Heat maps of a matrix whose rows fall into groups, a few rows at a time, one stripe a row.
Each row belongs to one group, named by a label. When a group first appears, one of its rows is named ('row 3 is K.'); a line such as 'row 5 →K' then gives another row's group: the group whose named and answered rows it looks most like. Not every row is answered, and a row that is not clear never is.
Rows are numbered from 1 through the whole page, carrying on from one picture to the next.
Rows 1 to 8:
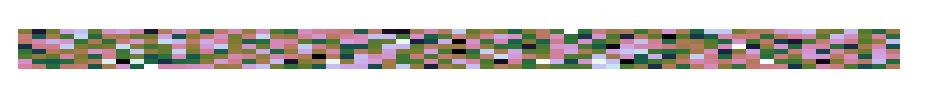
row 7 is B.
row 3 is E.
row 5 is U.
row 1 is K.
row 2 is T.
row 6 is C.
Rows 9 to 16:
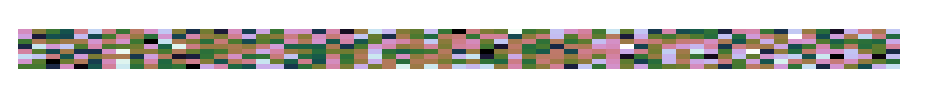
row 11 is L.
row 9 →U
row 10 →T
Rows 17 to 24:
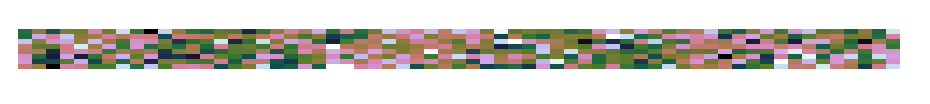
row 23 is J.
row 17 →L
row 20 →B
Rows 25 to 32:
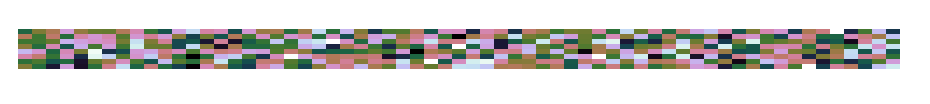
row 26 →U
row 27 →B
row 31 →L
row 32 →L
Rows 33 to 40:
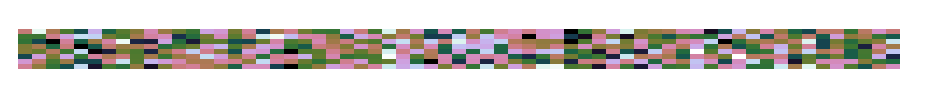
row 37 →J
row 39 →E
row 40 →J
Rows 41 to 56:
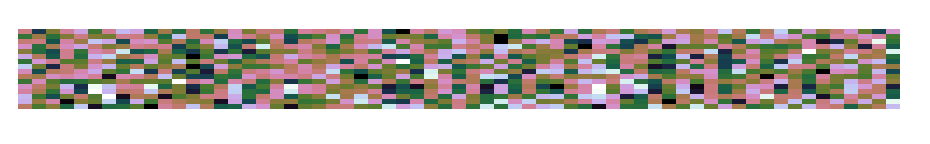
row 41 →K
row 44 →T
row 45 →L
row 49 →B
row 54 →B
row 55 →C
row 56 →J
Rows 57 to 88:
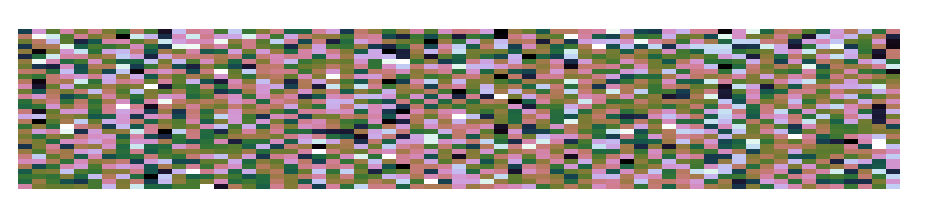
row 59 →E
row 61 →K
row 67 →K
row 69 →U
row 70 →C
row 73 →K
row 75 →K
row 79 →B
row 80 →C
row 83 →U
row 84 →K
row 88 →C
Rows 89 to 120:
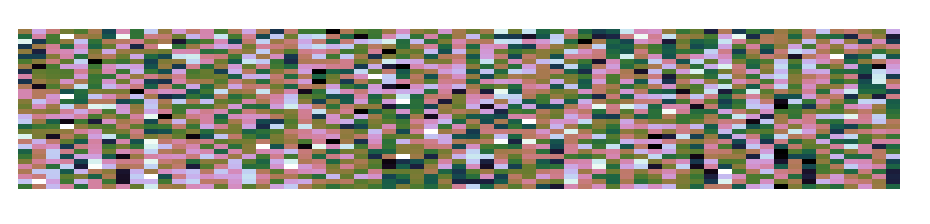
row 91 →T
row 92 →T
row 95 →J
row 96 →K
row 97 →C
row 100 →K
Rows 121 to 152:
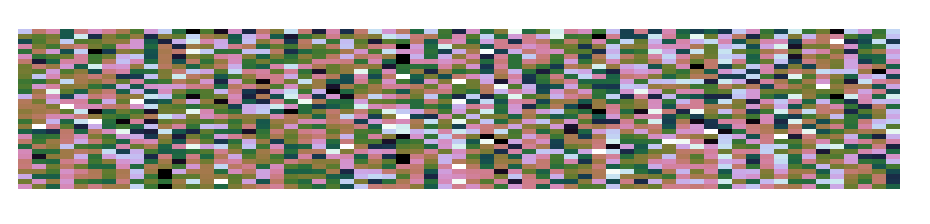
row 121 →U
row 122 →J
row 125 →J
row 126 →K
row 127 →K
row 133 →E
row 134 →U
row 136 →T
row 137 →J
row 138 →E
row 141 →L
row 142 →K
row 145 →B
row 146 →K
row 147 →K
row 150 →T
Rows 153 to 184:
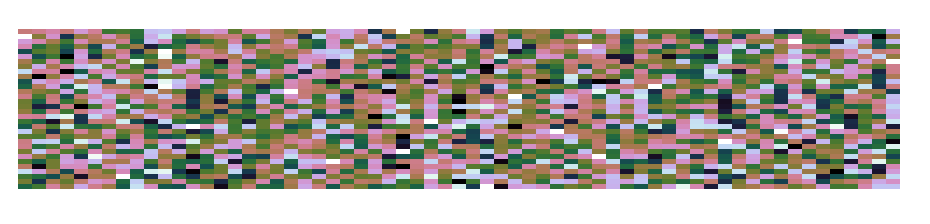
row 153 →E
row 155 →U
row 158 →T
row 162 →K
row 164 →L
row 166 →U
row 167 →U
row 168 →L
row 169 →U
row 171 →L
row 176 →K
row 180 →K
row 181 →U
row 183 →U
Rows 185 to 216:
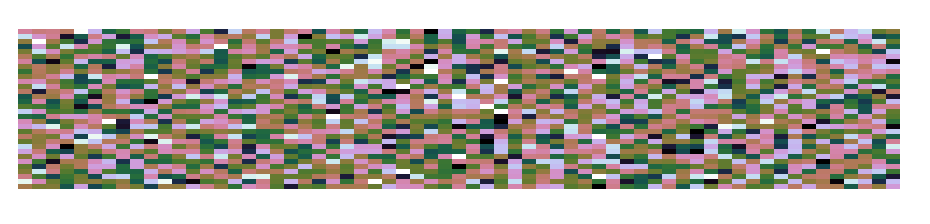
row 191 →T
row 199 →L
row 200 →L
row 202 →B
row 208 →C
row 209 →C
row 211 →B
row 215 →U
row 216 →J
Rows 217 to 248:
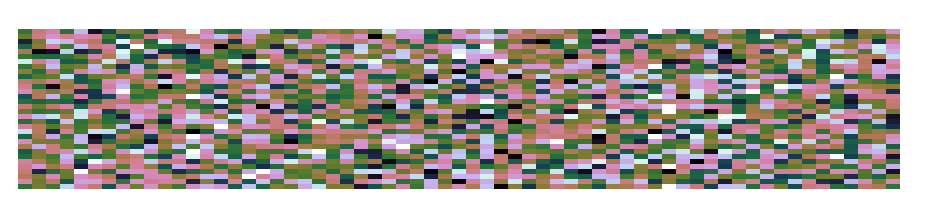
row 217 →J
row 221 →L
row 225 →U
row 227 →E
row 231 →L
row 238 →J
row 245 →T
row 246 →E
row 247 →U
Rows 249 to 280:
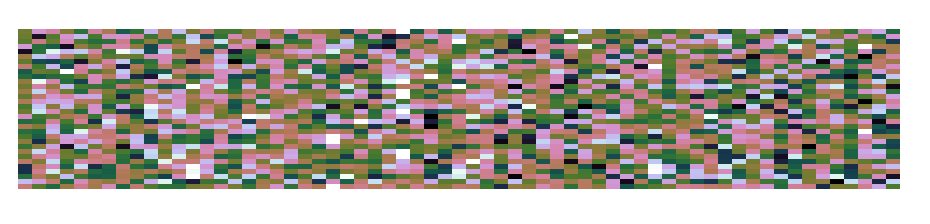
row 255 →L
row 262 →E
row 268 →E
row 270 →B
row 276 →J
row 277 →J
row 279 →U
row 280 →B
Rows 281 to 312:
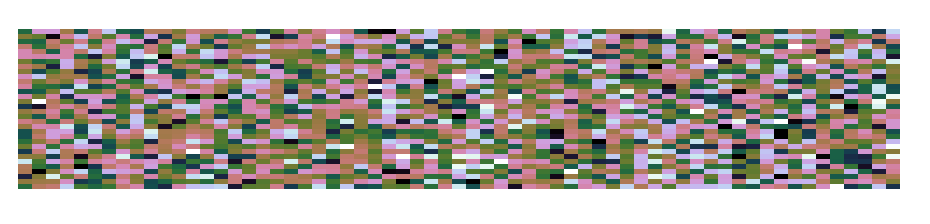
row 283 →B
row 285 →B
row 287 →L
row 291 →E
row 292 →T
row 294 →U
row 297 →J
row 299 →K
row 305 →J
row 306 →L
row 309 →K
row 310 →J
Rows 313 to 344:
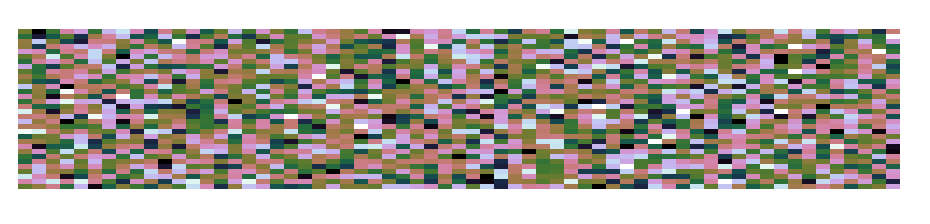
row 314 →L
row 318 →E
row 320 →B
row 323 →K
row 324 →C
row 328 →B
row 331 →C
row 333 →U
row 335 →J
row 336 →T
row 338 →U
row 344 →J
